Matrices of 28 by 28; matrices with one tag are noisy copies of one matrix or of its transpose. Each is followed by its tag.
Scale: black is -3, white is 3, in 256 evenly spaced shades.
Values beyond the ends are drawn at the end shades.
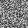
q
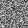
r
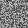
r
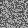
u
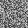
q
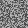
q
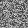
u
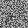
r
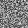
q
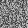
u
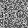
q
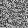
u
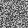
r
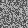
u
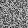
u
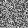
u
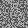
q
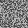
q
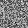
q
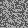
u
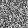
u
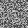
q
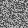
u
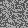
u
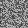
u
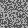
q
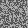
u
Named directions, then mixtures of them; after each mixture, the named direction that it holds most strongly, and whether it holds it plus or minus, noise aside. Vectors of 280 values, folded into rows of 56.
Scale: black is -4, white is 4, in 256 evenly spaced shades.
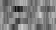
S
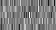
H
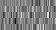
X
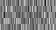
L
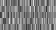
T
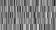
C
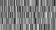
C, plus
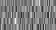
X, minus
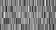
L, minus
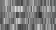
S, minus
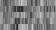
S, plus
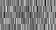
L, plus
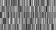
T, plus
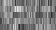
S, minus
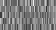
T, plus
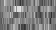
S, minus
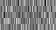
L, plus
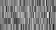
L, minus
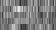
S, minus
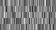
L, minus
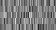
H, plus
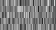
T, minus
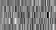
X, minus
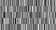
L, plus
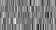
X, minus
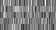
L, minus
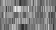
S, minus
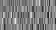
X, minus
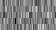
X, plus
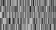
T, minus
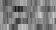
S, plus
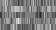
S, minus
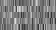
X, minus
